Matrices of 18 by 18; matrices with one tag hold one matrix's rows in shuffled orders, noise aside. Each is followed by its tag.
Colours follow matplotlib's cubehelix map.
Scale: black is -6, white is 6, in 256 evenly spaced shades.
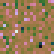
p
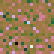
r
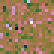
r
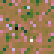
r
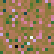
r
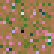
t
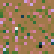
p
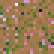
p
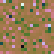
t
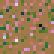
p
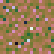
r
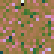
t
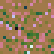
r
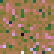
t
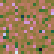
p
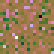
p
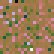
r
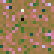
t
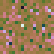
t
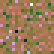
r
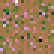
p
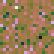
p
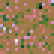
p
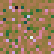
r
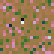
t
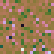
t
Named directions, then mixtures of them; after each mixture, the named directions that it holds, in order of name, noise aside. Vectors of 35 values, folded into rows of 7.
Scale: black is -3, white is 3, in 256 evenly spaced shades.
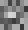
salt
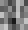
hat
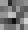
hat, salt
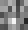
hat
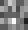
hat, salt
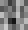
hat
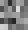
hat, salt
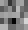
hat, salt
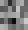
hat, salt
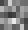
hat, salt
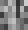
hat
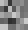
hat, salt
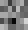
hat, salt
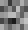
hat, salt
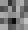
hat, salt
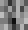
hat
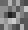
salt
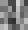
hat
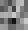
hat, salt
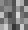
hat, salt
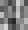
hat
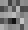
hat, salt
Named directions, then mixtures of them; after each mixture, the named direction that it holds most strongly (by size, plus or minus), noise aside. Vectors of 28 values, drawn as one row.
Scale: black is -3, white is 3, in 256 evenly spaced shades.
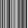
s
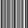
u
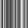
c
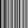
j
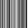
s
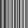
j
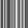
u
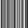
u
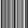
u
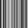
c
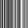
c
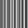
u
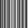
s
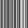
u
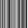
s
